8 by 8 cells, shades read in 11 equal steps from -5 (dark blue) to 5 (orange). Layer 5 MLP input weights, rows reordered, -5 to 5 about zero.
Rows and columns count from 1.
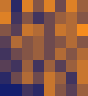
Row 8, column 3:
-3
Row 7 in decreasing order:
3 3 2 1 -1 -1 -3 -4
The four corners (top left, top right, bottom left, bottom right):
3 1 -5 1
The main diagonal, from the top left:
3 -3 3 1 -1 -2 -3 1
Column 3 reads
4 0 3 0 0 1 2 -3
